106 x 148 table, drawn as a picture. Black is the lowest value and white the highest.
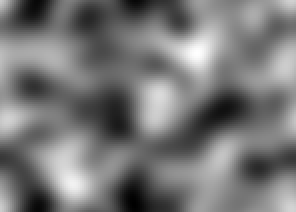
Grain: smooth. Slope: none. Odd rows or columns: none. Ninth with the lowest average: bottom middle. Histogram: bell-shaped.
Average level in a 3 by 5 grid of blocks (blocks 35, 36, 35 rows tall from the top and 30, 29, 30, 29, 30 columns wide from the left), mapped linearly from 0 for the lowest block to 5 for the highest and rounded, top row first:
2 1 2 5 4 | 3 1 3 1 3 | 2 5 0 4 2
